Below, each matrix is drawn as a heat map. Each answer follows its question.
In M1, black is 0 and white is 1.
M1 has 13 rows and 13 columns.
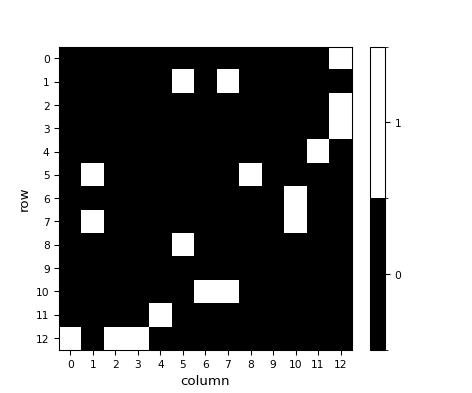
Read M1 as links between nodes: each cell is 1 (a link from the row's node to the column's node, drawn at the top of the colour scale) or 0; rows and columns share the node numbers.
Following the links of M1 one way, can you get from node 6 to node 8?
yes
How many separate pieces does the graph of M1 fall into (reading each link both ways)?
4
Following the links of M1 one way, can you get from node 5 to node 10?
yes
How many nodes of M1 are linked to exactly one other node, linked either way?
7
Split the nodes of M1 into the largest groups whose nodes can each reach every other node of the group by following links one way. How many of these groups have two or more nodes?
3
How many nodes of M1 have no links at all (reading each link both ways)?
1
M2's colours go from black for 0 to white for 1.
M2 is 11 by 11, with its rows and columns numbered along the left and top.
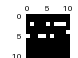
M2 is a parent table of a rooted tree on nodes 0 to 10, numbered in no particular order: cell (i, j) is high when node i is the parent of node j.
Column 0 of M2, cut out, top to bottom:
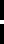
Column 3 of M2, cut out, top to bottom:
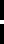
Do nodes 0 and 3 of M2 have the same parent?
yes
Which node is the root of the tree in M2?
2
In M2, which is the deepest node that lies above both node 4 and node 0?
5
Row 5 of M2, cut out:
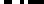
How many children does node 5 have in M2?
4
